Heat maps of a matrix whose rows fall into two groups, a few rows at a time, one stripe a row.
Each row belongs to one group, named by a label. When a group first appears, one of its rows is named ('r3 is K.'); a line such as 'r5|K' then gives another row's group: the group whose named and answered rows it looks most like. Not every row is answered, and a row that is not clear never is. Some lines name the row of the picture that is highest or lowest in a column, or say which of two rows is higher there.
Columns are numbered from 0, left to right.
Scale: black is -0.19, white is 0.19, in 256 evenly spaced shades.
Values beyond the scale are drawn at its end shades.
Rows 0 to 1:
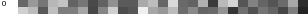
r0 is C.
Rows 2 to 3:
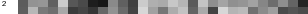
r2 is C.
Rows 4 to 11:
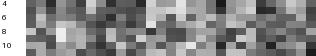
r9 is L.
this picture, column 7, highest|4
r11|C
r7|C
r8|L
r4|C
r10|C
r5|C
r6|C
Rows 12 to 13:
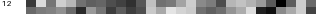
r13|C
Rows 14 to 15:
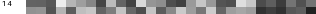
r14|L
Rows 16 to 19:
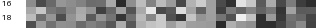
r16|L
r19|C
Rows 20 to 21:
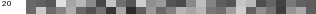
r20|L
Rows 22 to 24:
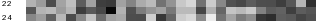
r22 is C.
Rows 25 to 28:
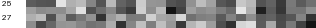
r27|C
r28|L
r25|L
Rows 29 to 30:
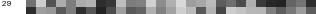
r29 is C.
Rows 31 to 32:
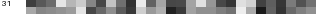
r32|L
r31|L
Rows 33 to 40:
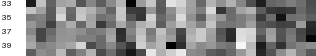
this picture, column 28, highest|39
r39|L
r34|C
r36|C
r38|L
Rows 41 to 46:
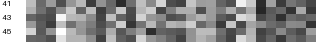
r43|L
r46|L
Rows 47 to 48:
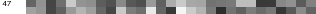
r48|C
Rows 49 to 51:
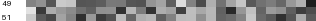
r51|C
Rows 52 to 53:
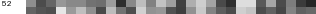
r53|L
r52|L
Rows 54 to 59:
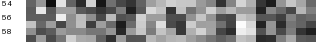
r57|L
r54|C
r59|C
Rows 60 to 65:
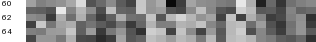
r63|C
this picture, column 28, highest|60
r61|L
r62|C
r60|L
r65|C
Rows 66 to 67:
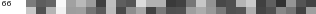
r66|L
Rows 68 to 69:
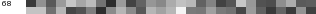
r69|C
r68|C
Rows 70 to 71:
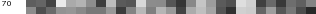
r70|L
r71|L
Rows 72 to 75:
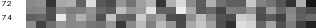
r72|C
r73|C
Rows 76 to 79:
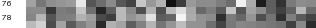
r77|C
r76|L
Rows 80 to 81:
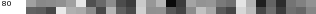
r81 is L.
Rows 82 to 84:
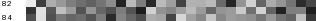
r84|C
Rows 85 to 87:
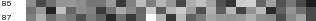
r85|L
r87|C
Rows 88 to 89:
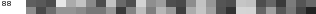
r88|L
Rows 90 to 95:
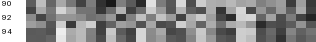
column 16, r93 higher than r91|Yes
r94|L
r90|C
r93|C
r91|C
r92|L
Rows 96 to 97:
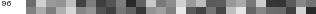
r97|C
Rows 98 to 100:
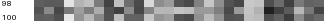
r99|C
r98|L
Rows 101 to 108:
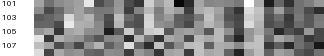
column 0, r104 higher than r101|No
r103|L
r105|C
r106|L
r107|C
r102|L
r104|L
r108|L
